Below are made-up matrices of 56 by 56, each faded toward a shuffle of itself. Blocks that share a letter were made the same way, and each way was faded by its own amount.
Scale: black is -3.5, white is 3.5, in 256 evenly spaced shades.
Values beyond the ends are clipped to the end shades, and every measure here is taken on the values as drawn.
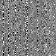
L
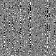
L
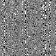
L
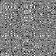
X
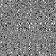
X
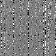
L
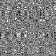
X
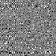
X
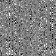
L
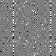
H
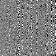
L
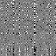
H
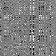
H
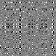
H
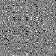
X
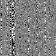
L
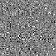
X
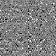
X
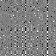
H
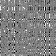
H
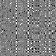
H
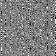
L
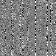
L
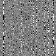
L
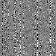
L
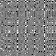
H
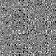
X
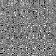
X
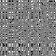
H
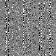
L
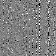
L
